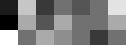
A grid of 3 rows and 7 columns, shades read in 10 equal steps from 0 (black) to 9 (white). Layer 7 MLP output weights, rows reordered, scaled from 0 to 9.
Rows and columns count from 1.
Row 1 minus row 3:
-8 3 -4 -1 -1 2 4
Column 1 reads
1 0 9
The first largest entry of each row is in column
7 2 1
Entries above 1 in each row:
6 6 7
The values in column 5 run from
3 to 4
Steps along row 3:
down up down down down up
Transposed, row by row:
1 0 9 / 7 6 4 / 2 3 6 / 4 6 5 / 3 4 4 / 4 4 2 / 8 6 4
